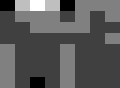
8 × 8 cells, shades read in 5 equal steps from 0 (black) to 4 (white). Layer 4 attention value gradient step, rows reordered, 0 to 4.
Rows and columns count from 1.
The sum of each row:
16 13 12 9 10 10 10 9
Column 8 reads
2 2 1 2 1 1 1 1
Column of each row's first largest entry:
3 2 3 8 1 1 1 1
